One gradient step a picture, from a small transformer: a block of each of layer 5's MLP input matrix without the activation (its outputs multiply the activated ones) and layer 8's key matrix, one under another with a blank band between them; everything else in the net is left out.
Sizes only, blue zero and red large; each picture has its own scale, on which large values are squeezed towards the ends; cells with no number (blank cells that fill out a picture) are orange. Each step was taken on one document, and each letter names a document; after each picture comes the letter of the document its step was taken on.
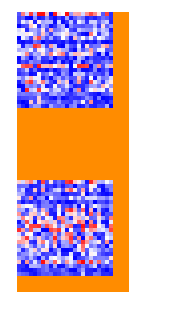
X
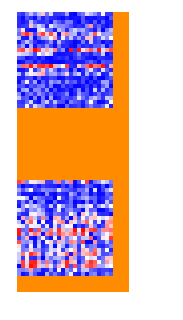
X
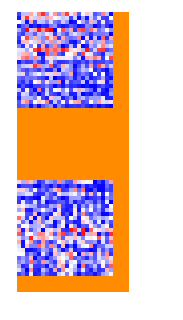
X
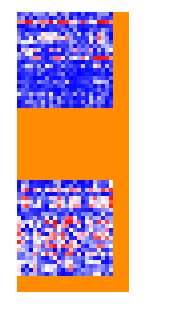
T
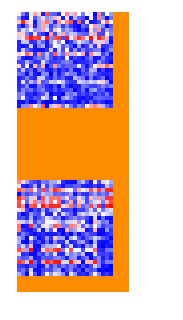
T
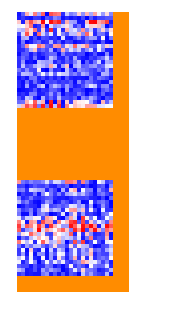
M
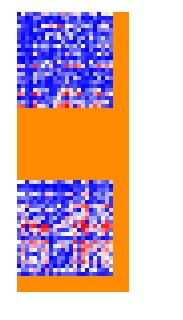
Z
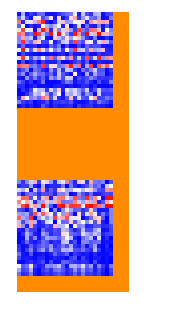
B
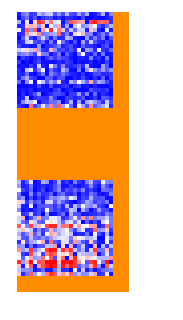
M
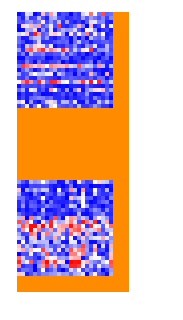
X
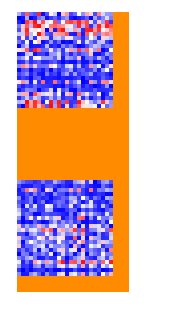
M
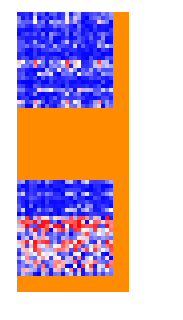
Z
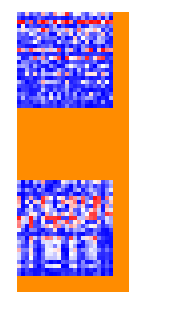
B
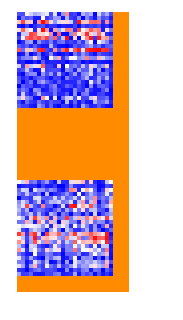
B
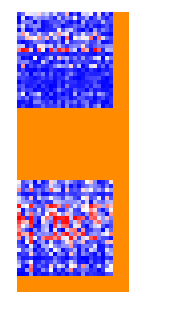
B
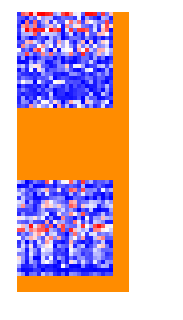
M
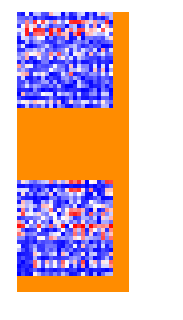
M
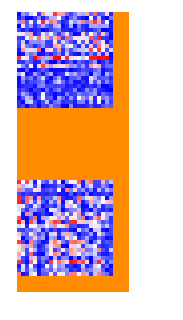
T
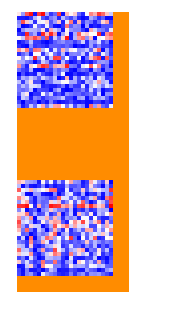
T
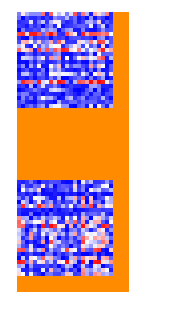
T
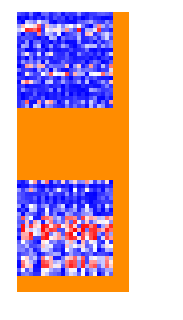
X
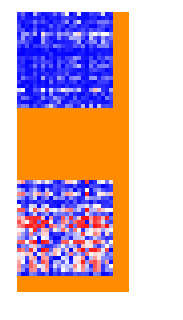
Z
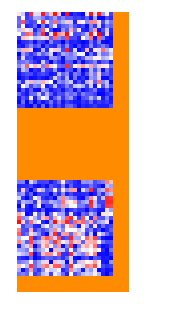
T
